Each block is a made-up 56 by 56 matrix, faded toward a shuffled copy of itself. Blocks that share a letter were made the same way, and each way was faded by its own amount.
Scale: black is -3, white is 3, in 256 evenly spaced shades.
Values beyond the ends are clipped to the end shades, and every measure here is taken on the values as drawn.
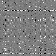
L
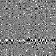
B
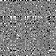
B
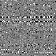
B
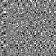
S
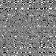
B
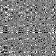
B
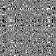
B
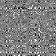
B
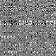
B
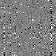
L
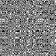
S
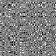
S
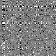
B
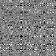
B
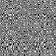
S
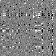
L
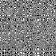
B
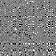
L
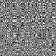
S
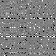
L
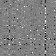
L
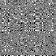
B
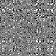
S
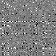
B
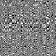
S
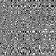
S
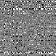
B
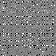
L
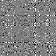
L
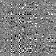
B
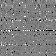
L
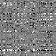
B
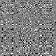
S
